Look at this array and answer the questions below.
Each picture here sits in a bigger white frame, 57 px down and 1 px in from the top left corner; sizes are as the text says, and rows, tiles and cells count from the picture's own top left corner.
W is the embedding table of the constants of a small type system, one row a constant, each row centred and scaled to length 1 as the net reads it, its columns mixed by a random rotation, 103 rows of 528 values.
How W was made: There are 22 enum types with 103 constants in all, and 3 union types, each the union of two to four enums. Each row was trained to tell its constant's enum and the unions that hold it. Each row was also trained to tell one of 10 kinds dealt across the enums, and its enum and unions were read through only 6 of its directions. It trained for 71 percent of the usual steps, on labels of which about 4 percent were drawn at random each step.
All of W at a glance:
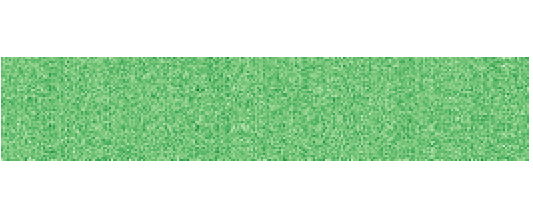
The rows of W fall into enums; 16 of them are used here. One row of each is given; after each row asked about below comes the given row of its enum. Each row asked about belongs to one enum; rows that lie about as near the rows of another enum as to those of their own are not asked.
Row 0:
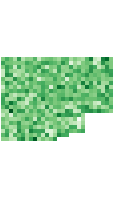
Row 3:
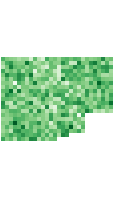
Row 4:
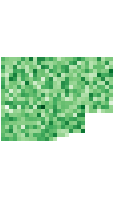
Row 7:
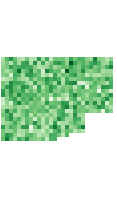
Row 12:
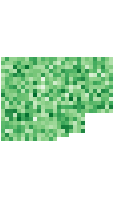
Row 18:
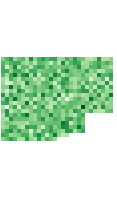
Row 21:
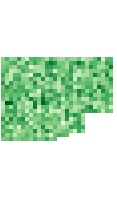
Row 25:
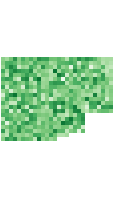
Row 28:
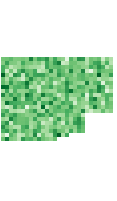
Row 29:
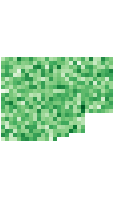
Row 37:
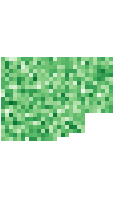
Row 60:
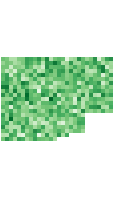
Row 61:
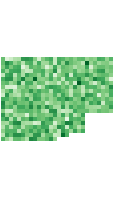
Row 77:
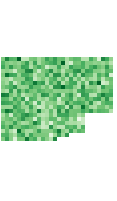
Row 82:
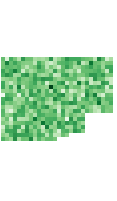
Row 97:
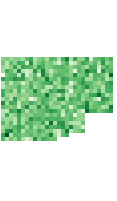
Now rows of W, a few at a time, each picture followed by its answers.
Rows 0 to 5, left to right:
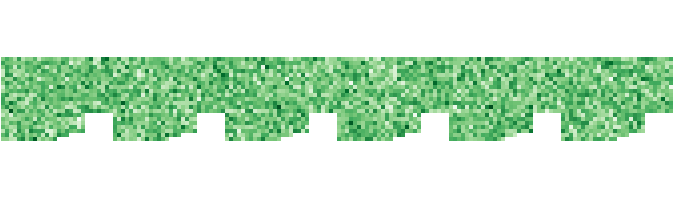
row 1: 0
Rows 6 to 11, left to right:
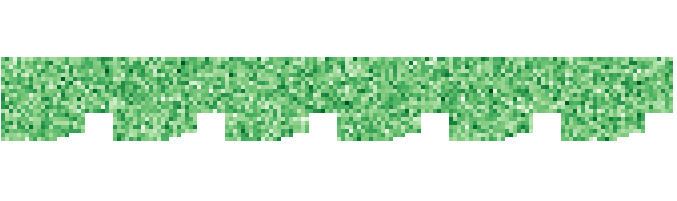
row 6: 0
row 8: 3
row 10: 21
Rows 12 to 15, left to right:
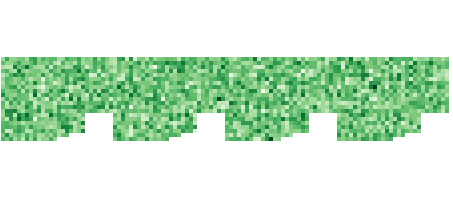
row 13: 21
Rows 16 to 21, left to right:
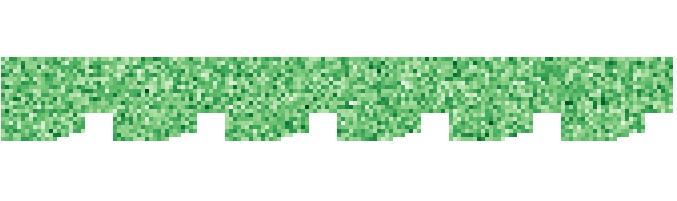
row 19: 29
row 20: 29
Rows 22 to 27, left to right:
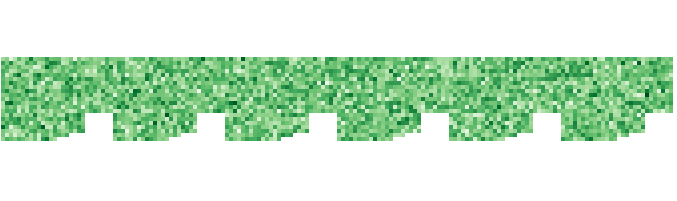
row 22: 60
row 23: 37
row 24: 0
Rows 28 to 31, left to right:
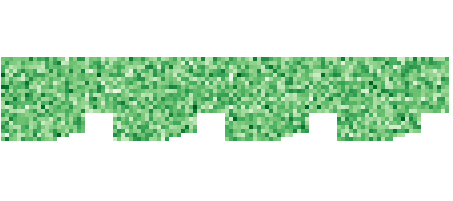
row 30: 28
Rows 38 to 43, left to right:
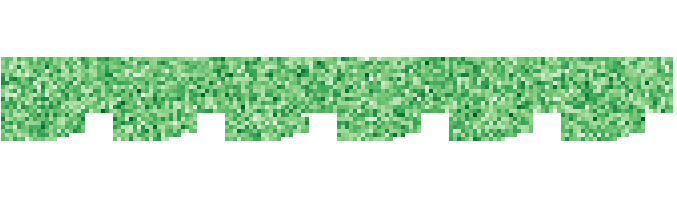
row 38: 37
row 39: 0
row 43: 4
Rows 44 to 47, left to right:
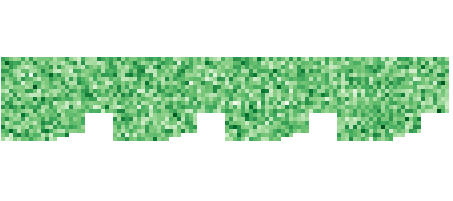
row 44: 29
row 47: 82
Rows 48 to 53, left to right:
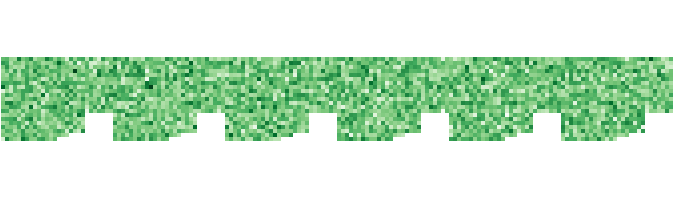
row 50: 61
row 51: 7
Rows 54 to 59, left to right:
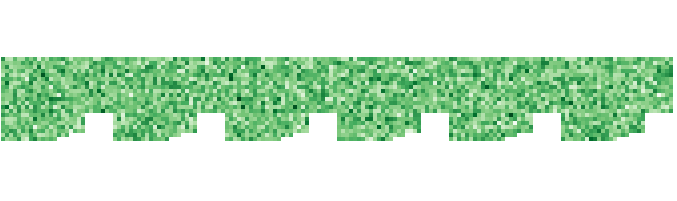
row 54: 97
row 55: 82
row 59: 37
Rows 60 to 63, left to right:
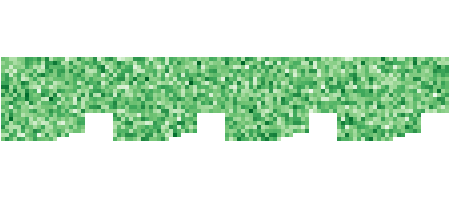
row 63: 60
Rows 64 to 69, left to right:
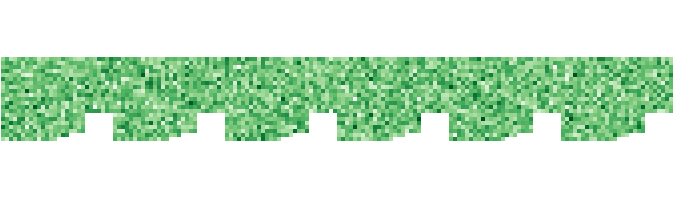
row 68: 4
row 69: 28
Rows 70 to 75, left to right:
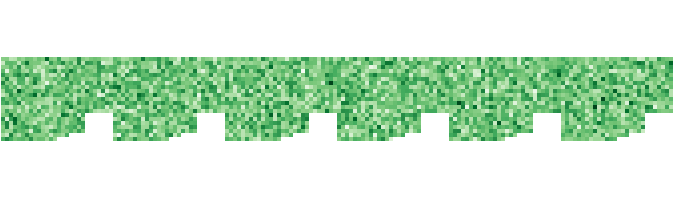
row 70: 7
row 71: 28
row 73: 60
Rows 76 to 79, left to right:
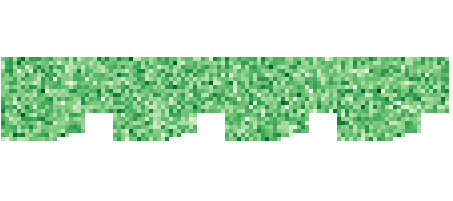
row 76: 29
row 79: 0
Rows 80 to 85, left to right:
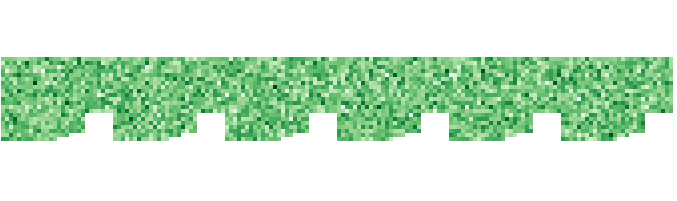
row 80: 7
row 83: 4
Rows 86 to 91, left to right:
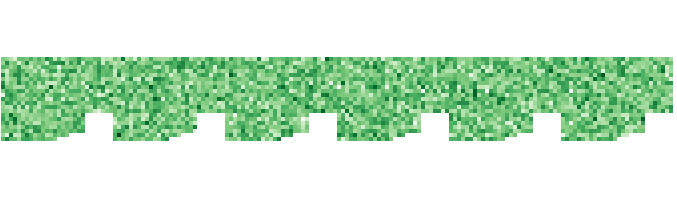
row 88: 3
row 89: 97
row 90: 60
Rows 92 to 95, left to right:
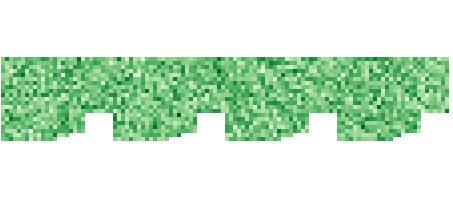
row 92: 7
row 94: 60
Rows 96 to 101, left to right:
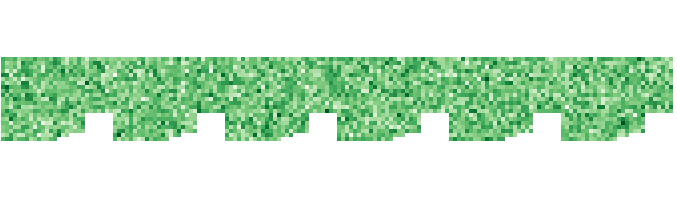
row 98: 37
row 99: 7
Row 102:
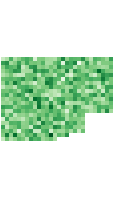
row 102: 61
